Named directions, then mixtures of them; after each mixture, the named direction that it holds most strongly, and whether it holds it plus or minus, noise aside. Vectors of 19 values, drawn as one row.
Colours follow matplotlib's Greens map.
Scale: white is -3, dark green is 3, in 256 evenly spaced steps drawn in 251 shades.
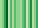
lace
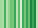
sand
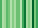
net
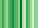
net, minus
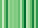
net, plus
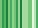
sand, minus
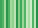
sand, minus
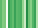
lace, minus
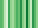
lace, minus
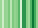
net, plus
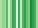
sand, plus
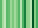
net, plus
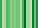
net, plus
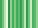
lace, minus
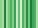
sand, plus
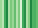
lace, plus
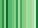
sand, minus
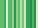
sand, plus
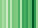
sand, plus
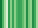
lace, minus
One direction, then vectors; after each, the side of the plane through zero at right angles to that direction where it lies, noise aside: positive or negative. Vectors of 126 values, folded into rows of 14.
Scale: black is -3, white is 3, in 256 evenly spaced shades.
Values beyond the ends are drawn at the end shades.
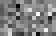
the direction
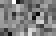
negative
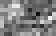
negative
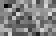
positive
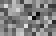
negative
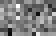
negative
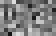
negative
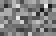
negative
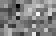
positive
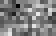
positive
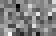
positive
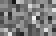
positive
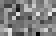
positive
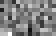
positive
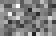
negative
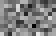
negative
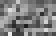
positive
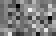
positive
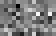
positive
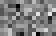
positive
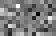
negative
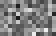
positive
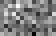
negative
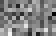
positive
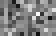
positive
